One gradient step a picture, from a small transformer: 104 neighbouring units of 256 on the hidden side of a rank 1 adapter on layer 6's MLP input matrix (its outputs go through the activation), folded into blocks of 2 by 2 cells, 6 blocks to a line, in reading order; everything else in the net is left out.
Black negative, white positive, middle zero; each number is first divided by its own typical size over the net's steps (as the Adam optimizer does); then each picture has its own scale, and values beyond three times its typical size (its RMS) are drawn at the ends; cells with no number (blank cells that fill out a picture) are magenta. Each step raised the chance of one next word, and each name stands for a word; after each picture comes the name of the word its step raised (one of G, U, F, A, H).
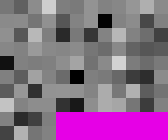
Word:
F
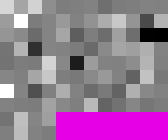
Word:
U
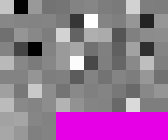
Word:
F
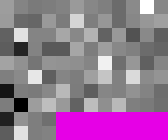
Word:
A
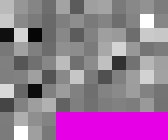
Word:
A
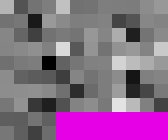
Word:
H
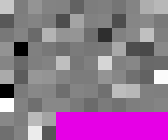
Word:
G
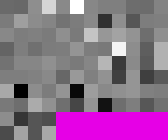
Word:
F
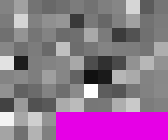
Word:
F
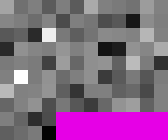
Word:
H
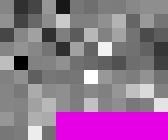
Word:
H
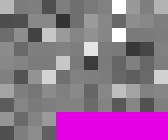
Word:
G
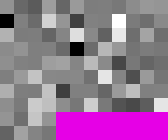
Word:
H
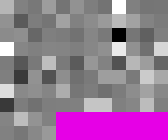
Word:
U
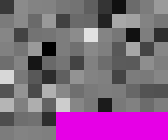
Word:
A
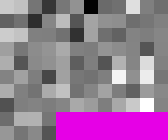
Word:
F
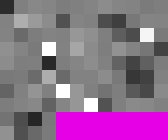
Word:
U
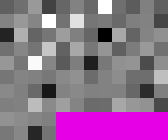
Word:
A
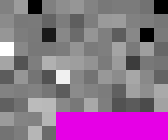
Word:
H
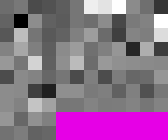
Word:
A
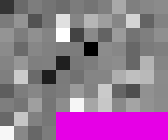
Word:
G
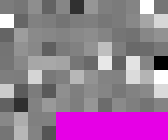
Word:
A
